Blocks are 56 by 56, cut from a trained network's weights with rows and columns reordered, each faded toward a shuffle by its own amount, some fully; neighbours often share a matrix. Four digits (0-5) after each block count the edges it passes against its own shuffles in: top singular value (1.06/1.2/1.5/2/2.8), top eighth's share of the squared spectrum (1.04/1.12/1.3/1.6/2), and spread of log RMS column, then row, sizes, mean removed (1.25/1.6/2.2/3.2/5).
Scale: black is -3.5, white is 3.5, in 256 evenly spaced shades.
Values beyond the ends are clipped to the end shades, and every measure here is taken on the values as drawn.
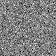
0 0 0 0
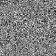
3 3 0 2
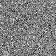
0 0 0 0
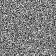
0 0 0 0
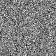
0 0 0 0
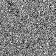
0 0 0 0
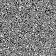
0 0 0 0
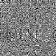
3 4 2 2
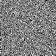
2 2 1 1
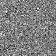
1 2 0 1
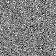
2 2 1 0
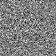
2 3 1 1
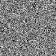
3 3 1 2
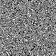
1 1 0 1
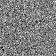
1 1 0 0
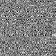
3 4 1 3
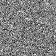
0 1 0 0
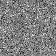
1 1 0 0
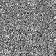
2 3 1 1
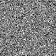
2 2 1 0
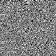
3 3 0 2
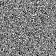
0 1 0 0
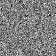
2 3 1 1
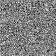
2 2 0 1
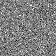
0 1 0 0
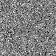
0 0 0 0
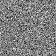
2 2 0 0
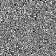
2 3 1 1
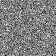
1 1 0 0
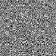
3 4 2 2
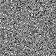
0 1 0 0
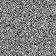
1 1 0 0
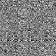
3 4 0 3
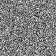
2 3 0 1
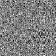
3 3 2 1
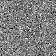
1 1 0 0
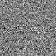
3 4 1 2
